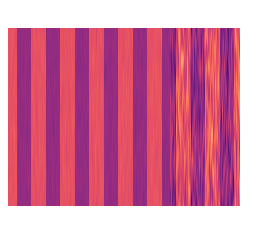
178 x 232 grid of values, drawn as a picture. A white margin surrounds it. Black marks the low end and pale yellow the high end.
Stripes: upright, repeating 8 times. Seam: vertical, 70% of the way across, the left part calmer. Slope: none. Average level on the scale: 50%.
